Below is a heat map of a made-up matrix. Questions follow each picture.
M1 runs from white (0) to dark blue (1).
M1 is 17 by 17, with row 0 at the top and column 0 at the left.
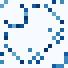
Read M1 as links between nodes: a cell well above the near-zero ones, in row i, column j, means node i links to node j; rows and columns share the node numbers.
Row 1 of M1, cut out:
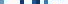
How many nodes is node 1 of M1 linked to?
5
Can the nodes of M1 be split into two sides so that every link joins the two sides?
yes
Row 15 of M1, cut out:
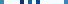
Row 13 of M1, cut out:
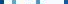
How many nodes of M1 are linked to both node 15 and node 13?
3
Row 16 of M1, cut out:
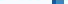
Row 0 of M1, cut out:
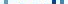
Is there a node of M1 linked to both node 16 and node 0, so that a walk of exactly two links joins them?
yes
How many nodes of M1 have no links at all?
0
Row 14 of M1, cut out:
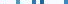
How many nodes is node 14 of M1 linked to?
4
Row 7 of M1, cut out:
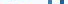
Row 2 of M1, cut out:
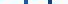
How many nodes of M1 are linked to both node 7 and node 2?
1
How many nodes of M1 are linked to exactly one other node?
1
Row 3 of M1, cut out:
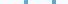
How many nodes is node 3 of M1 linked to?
2
